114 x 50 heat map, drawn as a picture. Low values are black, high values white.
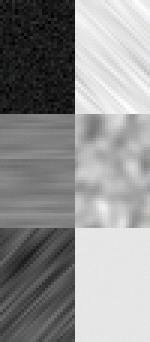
The table splits into 3 rows of 2 panels. Panel 1,1: very low, fine-grained, faint in contrast. Panel 1,2: very high, slanting down to the right, faint in contrast. Panel 2,1: middling, streaked across, faint in contrast. Panel 2,2: high, blotchy. Panel 3,1: low, slanting up to the right. Panel 3,2: very high, flat.
